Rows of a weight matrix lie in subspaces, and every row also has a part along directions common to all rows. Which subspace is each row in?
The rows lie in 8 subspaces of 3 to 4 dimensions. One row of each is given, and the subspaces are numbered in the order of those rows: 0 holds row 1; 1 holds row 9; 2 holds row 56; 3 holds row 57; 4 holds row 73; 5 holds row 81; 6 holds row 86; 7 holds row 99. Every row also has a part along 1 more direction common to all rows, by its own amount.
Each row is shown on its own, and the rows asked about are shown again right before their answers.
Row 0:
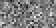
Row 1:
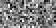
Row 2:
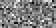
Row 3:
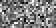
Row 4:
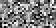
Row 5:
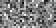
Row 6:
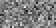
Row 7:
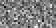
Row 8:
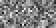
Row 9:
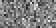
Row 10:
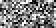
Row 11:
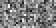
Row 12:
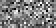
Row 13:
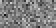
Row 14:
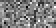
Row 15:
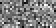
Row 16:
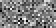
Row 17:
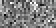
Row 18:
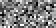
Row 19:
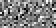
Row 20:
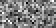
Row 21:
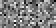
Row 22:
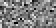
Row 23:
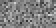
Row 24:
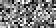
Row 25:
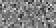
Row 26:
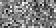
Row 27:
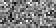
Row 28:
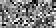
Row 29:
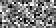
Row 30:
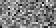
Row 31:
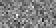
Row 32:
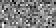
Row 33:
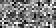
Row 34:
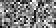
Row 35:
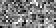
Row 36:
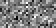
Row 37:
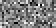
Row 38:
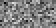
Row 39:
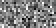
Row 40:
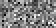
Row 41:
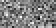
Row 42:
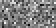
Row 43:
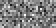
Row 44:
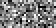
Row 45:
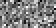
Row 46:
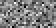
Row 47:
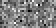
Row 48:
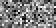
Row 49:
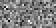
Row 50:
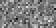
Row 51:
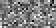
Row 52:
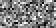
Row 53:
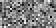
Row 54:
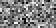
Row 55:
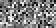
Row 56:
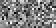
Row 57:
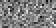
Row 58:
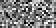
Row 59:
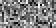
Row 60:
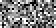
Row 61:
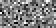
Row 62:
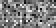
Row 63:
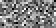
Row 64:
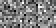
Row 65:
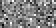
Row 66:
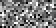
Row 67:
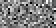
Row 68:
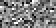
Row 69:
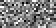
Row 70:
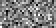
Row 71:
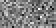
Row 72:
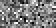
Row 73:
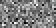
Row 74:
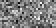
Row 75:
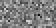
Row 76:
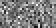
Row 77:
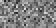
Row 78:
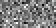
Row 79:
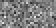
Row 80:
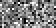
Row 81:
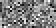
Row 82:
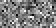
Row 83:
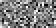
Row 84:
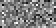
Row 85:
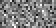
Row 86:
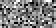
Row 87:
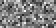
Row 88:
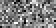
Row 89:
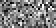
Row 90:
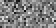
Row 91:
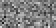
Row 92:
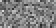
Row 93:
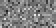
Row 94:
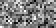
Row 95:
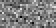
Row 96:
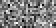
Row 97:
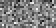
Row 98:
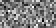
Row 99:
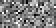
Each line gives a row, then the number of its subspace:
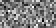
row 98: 4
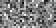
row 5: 0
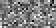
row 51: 5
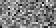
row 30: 3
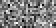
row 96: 0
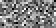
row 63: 7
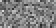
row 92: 4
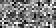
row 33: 5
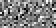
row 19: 3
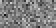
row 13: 1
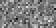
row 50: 4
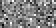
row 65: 1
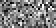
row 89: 2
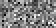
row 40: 3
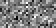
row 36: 4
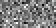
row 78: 3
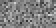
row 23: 6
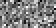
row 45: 4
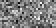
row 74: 2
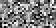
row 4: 5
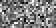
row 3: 2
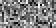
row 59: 0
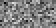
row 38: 6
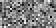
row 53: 5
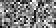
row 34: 1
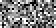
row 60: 4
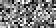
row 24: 1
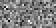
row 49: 6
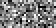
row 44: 0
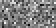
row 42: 1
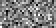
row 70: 3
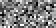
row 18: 3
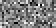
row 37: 0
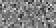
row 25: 2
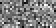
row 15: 5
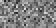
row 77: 7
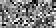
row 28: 4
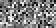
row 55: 6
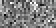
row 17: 1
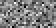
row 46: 3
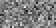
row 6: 3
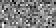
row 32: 1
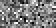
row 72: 2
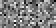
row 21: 0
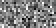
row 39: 1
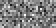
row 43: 0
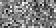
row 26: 5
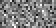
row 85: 1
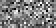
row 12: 2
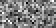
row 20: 7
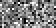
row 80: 4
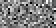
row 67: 3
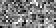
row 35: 7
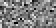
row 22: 6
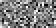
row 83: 1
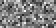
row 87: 7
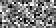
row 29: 7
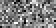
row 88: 7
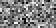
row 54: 1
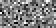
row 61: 3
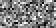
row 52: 7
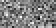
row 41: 2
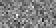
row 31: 4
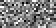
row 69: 6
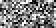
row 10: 7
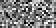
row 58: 2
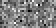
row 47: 0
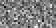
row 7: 4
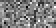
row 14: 1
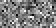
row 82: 4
